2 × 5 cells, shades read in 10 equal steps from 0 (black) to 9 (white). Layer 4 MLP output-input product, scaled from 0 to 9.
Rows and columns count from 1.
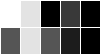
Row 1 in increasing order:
0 0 2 8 9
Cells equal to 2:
1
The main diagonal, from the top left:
9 8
